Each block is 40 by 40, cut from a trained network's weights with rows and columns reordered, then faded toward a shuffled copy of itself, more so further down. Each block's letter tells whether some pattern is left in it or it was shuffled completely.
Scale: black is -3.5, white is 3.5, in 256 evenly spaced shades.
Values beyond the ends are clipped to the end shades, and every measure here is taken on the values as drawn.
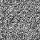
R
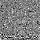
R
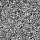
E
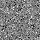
E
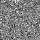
E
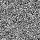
E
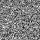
R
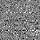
R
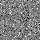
E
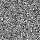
E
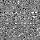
R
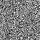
E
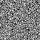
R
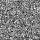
E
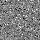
E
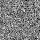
E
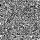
R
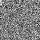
R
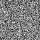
E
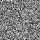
R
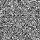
R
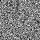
E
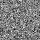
E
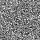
E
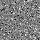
E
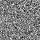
E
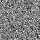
E
